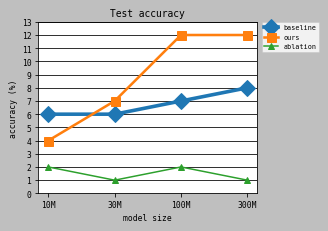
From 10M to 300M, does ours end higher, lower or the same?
higher
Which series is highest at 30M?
ours
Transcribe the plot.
Title: Test accuracy
x-axis: model size, ticks 10M 30M 100M 300M
y-axis: accuracy (%), ticks 0 1 2 3 4 5 6 7 8 9 10 11 12 13
Legend: baseline, ours, ablation
Values:
baseline: 6 6 7 8
ours: 4 7 12 12
ablation: 2 1 2 1
